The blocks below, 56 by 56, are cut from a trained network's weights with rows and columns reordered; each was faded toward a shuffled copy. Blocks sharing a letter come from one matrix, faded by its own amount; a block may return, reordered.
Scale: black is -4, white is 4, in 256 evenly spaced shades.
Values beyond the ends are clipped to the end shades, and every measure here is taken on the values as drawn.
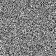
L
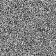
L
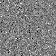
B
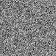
L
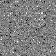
B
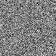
L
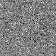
B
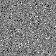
B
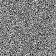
L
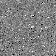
B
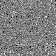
B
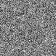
L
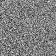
L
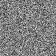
L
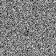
L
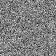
L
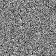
L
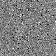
B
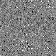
B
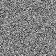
L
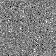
B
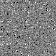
B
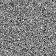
L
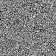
L
